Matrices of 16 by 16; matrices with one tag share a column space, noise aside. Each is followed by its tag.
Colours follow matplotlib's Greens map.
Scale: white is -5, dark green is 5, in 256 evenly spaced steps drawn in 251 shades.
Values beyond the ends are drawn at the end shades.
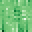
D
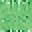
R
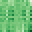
D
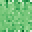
R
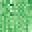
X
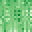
D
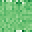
R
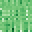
D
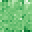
R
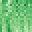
X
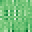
D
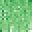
D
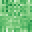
X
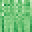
X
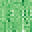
D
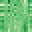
X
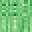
X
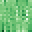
D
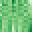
X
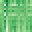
X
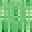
D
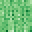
D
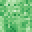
X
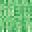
D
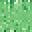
R
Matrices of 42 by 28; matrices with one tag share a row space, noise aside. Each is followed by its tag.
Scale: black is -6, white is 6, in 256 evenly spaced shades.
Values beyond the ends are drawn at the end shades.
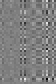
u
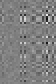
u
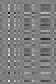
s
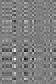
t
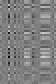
s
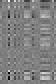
s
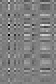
s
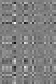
t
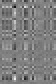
t
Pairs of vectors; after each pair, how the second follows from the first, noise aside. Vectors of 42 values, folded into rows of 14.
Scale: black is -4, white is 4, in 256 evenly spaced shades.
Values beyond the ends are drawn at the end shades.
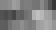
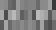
sign-scrambled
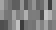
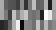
scaled up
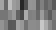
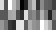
scaled up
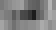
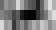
scaled up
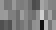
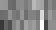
sign-scrambled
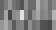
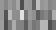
sign-scrambled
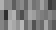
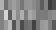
sign-scrambled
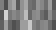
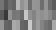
sign-scrambled
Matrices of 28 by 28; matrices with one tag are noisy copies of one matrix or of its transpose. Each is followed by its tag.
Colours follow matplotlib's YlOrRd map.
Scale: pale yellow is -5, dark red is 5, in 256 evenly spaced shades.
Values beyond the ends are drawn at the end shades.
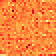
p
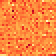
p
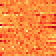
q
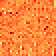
p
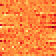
q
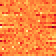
q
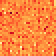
p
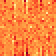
q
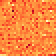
p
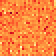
p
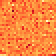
p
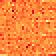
p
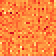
p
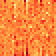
q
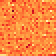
p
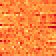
q
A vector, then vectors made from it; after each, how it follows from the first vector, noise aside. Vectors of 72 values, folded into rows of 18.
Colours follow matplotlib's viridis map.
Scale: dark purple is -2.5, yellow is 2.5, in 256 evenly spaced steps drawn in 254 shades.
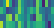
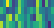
copied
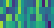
copied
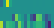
partly zeroed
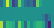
partly zeroed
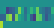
partly zeroed
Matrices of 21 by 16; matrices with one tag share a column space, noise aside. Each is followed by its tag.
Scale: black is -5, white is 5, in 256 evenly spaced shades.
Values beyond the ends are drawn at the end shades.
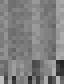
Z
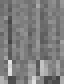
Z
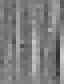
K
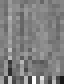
Z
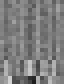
Z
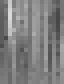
K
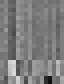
Z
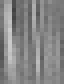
K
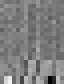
Z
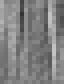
K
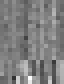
Z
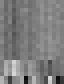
Z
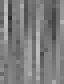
K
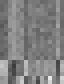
Z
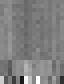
Z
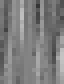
K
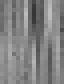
K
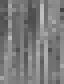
K
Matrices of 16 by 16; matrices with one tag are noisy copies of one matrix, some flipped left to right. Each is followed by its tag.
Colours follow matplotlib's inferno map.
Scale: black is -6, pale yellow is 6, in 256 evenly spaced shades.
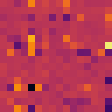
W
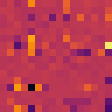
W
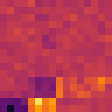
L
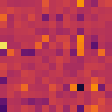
W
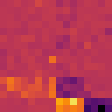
L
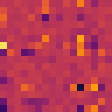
W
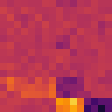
L
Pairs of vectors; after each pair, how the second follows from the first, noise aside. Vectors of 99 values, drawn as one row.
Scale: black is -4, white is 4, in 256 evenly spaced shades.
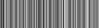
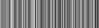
reversed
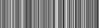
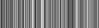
reversed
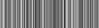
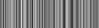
sign-scrambled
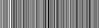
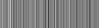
shrunk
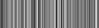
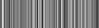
reversed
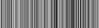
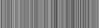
shrunk
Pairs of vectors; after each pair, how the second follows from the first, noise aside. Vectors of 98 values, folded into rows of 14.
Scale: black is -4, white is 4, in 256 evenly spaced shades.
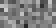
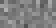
shrunk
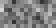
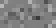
partly zeroed
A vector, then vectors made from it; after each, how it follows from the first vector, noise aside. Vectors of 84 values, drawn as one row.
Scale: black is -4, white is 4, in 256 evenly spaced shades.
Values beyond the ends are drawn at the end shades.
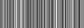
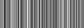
reversed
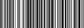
scaled up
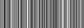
reversed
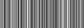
reversed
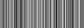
negated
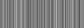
shrunk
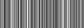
reversed
